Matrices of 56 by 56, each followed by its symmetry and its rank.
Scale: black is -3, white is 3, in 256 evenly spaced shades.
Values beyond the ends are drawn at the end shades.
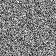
neither, full rank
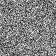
symmetric, full rank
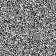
antisymmetric, full rank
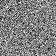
symmetric, full rank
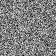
neither, full rank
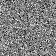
antisymmetric, full rank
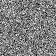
neither, full rank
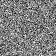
neither, full rank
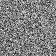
neither, full rank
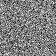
antisymmetric, full rank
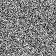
antisymmetric, full rank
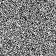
antisymmetric, full rank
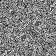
symmetric, full rank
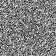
symmetric, full rank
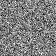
antisymmetric, full rank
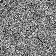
symmetric, full rank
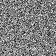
antisymmetric, full rank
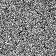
neither, full rank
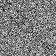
symmetric, full rank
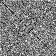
symmetric, full rank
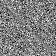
antisymmetric, full rank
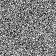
neither, full rank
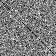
symmetric, full rank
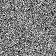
neither, full rank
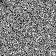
symmetric, full rank
